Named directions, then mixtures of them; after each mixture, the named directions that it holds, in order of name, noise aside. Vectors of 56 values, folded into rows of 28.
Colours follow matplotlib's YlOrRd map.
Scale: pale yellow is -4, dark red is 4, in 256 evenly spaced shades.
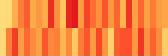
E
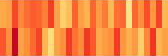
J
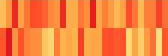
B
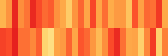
B, J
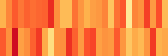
J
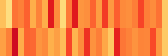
E, J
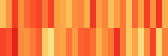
B, J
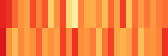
E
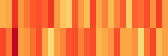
J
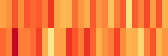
J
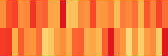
B, E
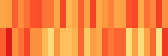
B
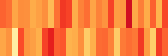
J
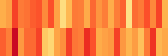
J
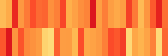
B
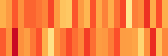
J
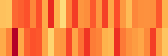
E, J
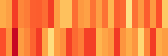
J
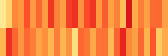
B, E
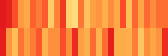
E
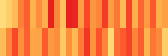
E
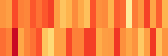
J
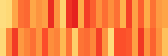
E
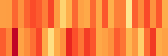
J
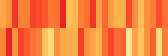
B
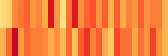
E, J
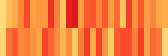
E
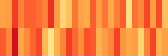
J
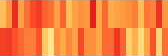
B, J
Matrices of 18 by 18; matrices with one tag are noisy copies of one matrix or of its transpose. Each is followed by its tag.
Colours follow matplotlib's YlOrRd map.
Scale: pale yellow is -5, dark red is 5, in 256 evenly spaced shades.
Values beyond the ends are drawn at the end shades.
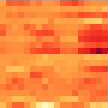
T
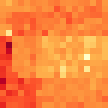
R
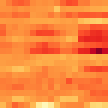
T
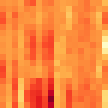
T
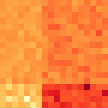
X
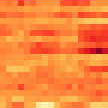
T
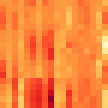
T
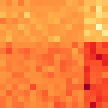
X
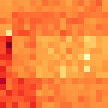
R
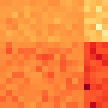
X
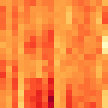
T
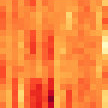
T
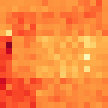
R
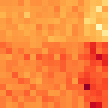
X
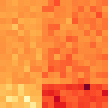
X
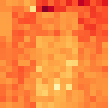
R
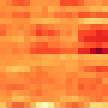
T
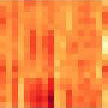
T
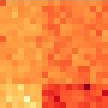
X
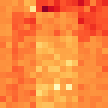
R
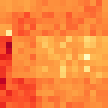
R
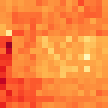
R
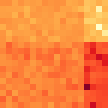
X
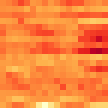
T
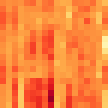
T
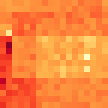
R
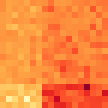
X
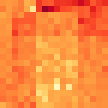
R
